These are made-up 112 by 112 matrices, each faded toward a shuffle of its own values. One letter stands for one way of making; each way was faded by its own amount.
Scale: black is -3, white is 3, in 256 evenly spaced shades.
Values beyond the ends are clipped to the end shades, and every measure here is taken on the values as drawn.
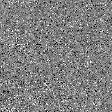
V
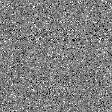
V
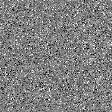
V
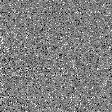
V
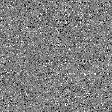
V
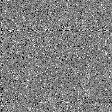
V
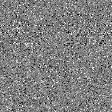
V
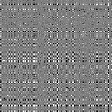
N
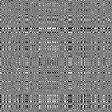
N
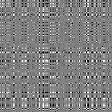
N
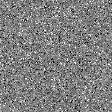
V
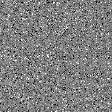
V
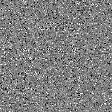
V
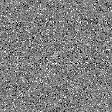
V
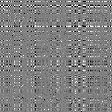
N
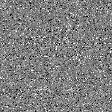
V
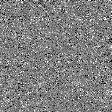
V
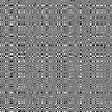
N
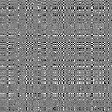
N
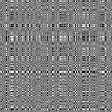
N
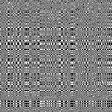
N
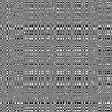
N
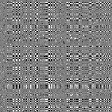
N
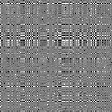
N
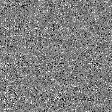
V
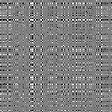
N
